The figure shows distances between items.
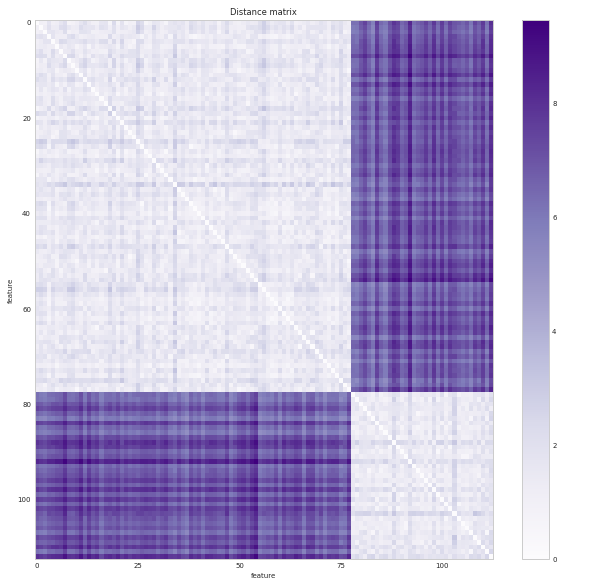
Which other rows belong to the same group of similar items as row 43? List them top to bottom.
0, 1, 2, 3, 4, 5, 6, 7, 8, 9, 10, 11, 12, 13, 14, 15, 16, 17, 18, 19, 20, 21, 22, 23, 24, 25, 26, 27, 28, 29, 30, 31, 32, 33, 34, 35, 36, 37, 38, 39, 40, 41, 42, 44, 45, 46, 47, 48, 49, 50, 51, 52, 53, 54, 55, 56, 57, 58, 59, 60, 61, 62, 63, 64, 65, 66, 67, 68, 69, 70, 71, 72, 73, 74, 75, 76, 77
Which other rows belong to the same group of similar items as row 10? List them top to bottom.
0, 1, 2, 3, 4, 5, 6, 7, 8, 9, 11, 12, 13, 14, 15, 16, 17, 18, 19, 20, 21, 22, 23, 24, 25, 26, 27, 28, 29, 30, 31, 32, 33, 34, 35, 36, 37, 38, 39, 40, 41, 42, 43, 44, 45, 46, 47, 48, 49, 50, 51, 52, 53, 54, 55, 56, 57, 58, 59, 60, 61, 62, 63, 64, 65, 66, 67, 68, 69, 70, 71, 72, 73, 74, 75, 76, 77
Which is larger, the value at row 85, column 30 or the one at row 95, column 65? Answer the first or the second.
the second
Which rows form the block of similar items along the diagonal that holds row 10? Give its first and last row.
0 to 77
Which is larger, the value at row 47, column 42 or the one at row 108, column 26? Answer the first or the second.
the second
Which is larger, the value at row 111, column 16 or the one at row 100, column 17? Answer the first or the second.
the second
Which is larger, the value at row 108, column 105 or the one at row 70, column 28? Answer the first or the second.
the first
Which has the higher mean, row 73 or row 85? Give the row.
85
